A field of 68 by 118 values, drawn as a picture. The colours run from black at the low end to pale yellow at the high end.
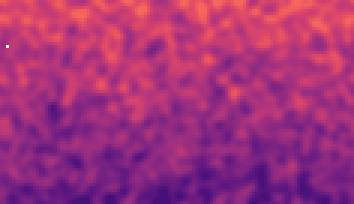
Grain: blotchy. Stripes: none. Lone odd cells: 1, higher than its neighbours. Slope: up to the top. Histogram: bell-shaped. Odd rows or columns: none.
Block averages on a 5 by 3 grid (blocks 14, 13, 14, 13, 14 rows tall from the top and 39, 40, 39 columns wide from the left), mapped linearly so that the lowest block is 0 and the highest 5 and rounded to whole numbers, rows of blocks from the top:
555
333
233
111
000
